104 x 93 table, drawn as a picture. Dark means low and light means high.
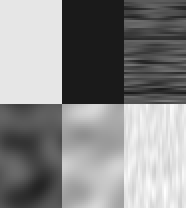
The table splits into 2 rows of 3 panels. Panel 1,1: very high, flat. Panel 1,2: very low, flat. Panel 1,3: low, streaked across. Panel 2,1: low, smooth. Panel 2,2: high, smooth. Panel 2,3: very high, streaked downward, faint in contrast.
